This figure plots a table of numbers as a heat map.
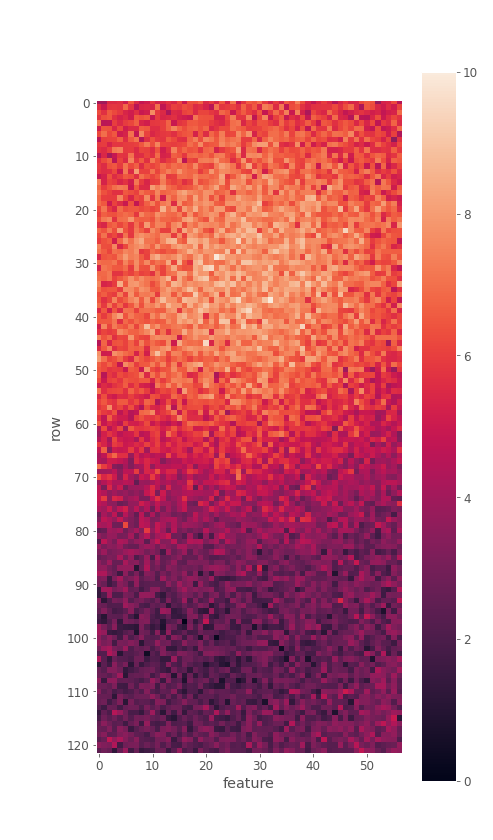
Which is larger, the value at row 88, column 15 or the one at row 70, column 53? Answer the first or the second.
the second
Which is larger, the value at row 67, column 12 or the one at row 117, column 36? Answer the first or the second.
the first
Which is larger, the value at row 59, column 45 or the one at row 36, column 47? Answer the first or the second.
the second
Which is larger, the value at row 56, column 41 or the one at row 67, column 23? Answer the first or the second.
the second
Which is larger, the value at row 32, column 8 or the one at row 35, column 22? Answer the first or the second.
the second
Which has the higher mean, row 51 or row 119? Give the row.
51
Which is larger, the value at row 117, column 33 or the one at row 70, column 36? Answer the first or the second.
the second
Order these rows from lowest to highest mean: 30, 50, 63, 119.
119, 63, 50, 30
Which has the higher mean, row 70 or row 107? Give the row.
70
